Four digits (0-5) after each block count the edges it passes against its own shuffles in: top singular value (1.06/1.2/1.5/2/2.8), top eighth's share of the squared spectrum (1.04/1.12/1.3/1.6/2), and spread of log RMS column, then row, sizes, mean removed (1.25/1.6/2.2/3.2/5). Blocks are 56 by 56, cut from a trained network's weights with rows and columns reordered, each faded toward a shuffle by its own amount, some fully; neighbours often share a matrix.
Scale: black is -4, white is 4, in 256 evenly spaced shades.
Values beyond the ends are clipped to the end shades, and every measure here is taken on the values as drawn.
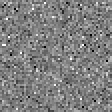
1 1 0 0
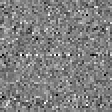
3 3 0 2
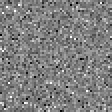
0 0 0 0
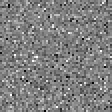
0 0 0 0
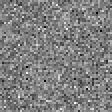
1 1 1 0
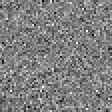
0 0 0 0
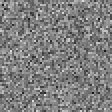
2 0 0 0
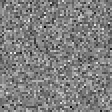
1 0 0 0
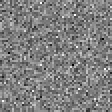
0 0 0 0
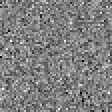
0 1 0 0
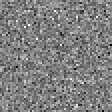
0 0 0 0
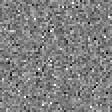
1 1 0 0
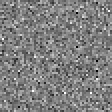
1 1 0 0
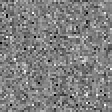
3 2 1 1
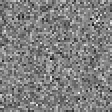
1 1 0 0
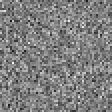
2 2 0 1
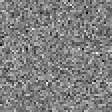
2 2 0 1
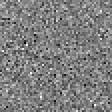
0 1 0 0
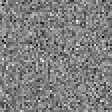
2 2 1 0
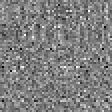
3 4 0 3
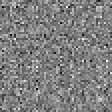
3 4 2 2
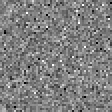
1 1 0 0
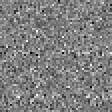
3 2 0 1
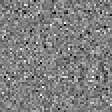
2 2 0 1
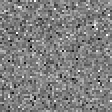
2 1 0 0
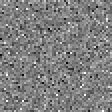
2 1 0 0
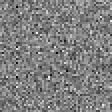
2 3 1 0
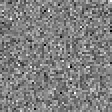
2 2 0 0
